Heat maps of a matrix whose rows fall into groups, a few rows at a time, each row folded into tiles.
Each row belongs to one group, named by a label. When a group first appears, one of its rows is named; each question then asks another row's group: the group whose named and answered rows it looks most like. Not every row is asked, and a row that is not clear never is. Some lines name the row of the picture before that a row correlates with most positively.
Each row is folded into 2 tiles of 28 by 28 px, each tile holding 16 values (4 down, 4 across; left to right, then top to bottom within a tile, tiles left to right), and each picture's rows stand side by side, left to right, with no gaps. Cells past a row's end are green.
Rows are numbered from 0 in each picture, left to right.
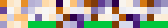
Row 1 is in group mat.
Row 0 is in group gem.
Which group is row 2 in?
mat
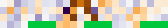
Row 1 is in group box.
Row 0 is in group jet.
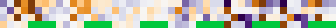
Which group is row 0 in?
box
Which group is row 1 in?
box
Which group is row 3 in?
jet
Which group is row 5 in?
mat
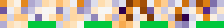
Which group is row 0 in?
gem
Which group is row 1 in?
gem
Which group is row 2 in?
box
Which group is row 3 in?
mat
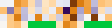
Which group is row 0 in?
box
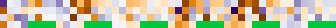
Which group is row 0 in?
mat
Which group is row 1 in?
box
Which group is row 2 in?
box
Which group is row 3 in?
box
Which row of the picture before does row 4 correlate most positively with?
1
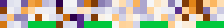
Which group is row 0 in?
mat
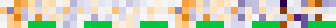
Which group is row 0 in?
box
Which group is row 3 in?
box
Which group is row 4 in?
jet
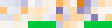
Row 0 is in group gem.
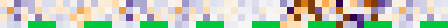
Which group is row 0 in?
jet
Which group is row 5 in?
box
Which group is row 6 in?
mat
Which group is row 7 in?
jet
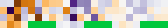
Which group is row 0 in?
box
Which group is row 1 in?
jet
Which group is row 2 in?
jet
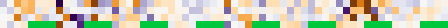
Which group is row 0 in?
box
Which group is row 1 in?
mat
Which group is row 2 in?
gem
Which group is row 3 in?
jet
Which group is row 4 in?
gem
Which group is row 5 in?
gem
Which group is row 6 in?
box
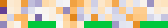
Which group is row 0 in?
gem
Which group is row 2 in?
gem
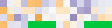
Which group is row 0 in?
mat
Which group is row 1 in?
jet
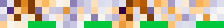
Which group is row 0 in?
box
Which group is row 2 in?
box
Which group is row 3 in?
mat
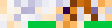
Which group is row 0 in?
jet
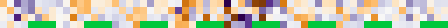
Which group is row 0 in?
jet
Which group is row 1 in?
box
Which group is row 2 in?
gem
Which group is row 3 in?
box
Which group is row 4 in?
mat
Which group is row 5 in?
gem
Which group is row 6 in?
mat
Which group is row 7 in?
jet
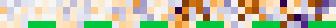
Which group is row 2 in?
gem
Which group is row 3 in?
box
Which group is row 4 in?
box
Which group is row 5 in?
mat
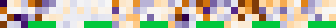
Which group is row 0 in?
mat
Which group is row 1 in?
jet
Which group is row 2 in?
gem
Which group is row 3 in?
mat
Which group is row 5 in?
gem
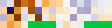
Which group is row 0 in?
box
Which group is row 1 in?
jet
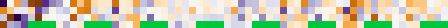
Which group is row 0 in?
mat
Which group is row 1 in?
box
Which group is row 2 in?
gem
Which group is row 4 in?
jet
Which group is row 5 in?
gem
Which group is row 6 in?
box
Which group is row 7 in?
box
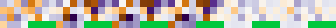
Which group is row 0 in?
mat
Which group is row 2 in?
mat
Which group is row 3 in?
mat
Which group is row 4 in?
jet
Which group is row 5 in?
jet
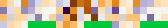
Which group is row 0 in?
gem
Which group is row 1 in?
box
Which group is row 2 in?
gem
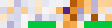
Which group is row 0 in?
jet
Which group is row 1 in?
box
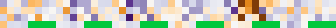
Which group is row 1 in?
jet
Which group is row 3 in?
jet
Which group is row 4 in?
box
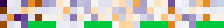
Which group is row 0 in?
mat
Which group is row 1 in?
jet
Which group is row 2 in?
gem
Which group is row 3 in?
mat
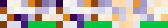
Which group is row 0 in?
mat
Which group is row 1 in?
mat
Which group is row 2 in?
gem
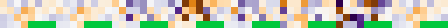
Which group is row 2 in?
jet
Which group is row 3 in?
box
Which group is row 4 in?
jet
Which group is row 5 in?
gem
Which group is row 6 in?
mat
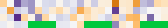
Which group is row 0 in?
jet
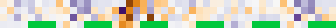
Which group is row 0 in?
jet
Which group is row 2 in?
box
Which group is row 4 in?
jet
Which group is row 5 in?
jet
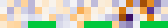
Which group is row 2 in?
mat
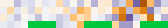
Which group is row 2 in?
mat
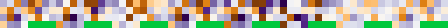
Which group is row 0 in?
mat
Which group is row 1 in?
mat
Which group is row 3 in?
mat
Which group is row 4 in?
mat
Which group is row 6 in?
mat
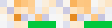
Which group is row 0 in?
box
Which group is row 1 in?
box
